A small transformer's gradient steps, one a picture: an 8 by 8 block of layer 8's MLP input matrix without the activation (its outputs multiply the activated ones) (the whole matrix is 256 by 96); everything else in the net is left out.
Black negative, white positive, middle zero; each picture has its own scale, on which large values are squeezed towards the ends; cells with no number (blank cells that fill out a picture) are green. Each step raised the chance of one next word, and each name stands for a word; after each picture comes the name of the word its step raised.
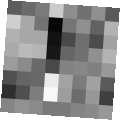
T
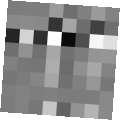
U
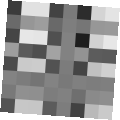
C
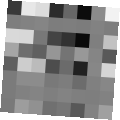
U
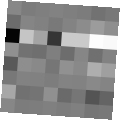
U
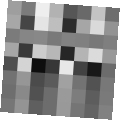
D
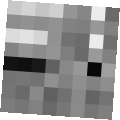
C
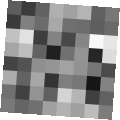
U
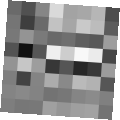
D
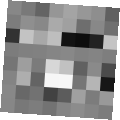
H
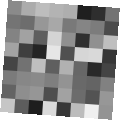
C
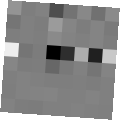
D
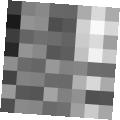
T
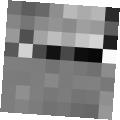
D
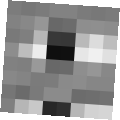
C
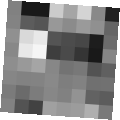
D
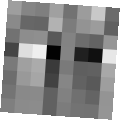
U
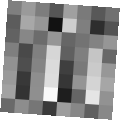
T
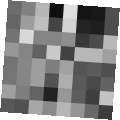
T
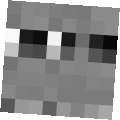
T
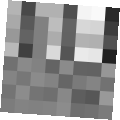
D
